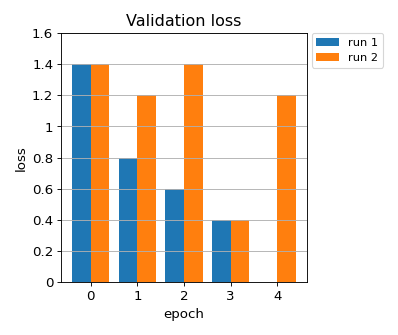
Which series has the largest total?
run 2
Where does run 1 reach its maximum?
0
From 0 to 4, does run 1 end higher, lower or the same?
lower
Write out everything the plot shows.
Title: Validation loss
x-axis: epoch, ticks 0 1 2 3 4
y-axis: loss, ticks 0 0.2 0.4 0.6 0.8 1 1.2 1.4 1.6
Legend: run 1, run 2
Values:
run 1: 1.4 0.8 0.6 0.4 0
run 2: 1.4 1.2 1.4 0.4 1.2
